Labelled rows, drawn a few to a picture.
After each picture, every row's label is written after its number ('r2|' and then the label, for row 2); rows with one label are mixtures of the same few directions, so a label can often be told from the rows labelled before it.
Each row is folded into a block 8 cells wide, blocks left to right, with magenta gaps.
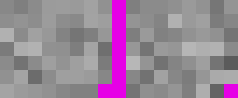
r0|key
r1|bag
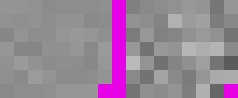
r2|key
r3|bag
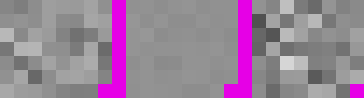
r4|key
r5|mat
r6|mat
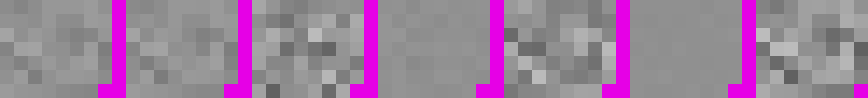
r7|key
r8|key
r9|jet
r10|mat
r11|key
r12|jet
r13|key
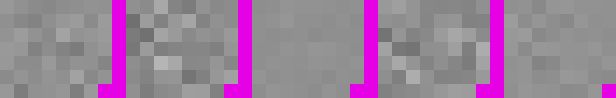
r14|jet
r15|mat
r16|jet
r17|key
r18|mat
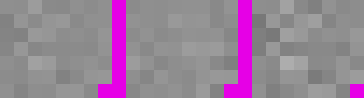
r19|mat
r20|bag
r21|mat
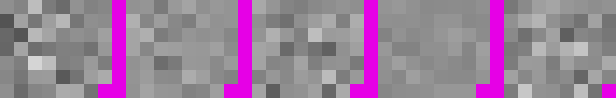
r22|mat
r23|mat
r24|jet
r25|key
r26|jet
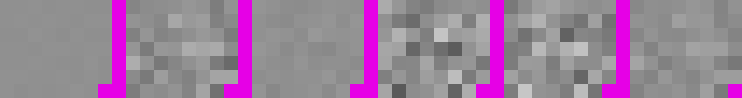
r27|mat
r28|bag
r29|jet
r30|jet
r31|jet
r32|bag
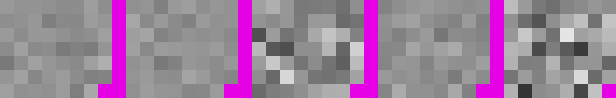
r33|bag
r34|mat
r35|key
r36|jet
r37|jet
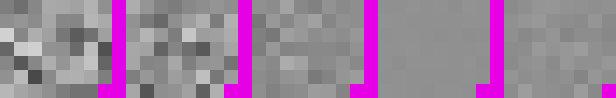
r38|key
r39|jet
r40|mat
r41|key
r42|jet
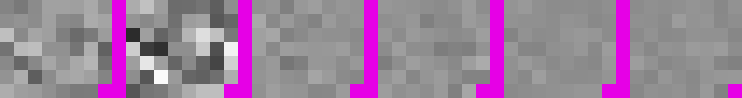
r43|key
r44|key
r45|mat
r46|bag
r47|key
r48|bag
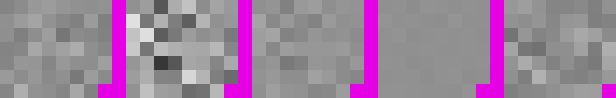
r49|jet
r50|mat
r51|mat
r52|mat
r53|key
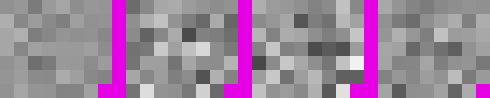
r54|mat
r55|jet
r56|bag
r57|jet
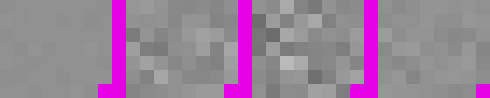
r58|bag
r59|key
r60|mat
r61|key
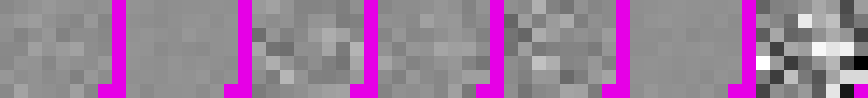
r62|jet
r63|jet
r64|key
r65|bag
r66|mat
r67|jet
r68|bag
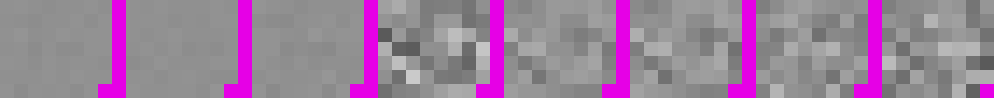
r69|jet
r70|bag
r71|jet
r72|key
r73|key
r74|key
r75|jet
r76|bag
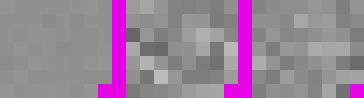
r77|bag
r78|key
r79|bag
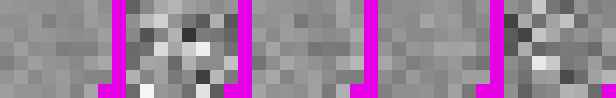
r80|bag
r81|jet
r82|bag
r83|bag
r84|mat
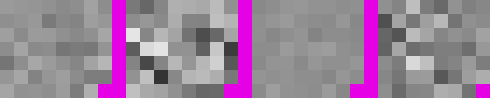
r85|bag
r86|key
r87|jet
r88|mat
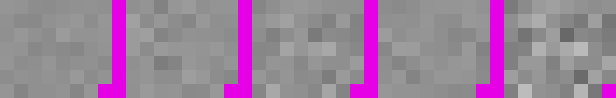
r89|jet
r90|mat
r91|jet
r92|key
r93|jet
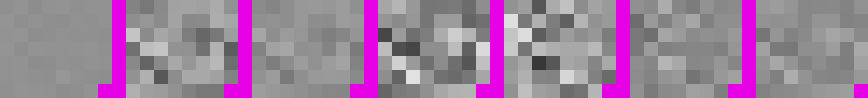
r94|mat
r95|key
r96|key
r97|key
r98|mat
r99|mat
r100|key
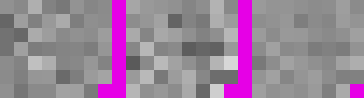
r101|mat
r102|bag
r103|bag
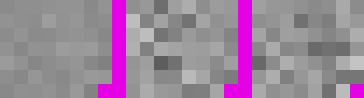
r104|bag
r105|mat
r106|bag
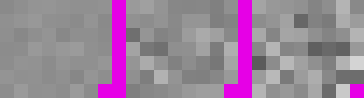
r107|jet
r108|key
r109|bag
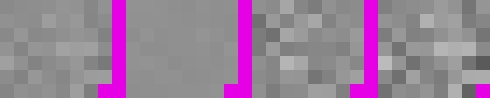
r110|bag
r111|key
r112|mat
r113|bag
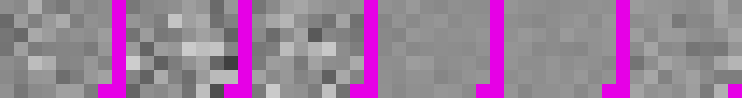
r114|mat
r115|bag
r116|jet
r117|mat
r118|jet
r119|bag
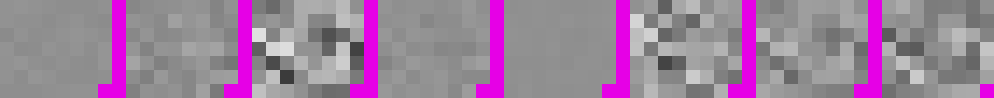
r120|key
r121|bag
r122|key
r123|bag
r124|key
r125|mat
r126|key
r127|key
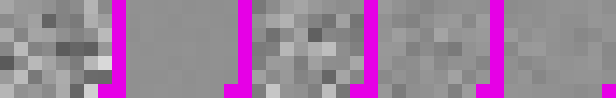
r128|bag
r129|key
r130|jet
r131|jet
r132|key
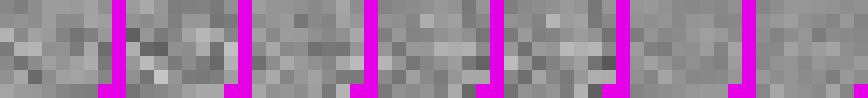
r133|key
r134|key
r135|bag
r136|bag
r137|bag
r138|key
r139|jet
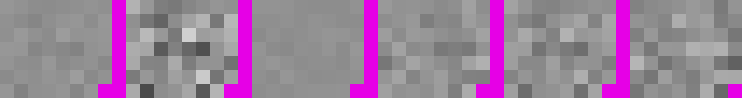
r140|jet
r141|jet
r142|key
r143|bag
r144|jet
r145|bag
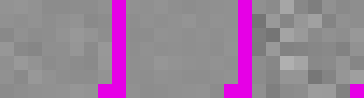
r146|key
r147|mat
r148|mat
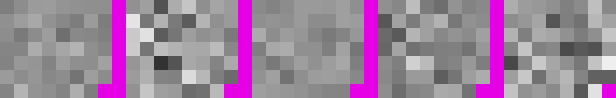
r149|jet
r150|mat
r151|key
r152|mat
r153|bag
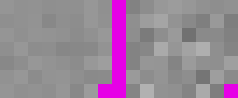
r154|bag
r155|jet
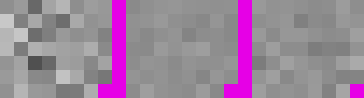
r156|mat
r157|jet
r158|bag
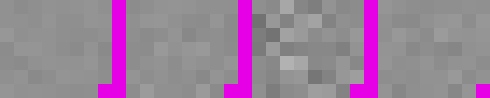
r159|key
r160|jet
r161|mat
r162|jet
